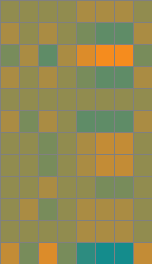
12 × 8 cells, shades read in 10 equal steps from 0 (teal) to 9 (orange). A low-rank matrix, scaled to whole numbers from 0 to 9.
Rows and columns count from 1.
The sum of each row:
43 38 49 38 40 36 44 44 39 43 43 31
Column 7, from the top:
6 3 9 3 5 3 7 7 4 6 6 0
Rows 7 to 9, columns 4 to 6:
5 6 7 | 5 6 7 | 5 5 4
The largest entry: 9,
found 2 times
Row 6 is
6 4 6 5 3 3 3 6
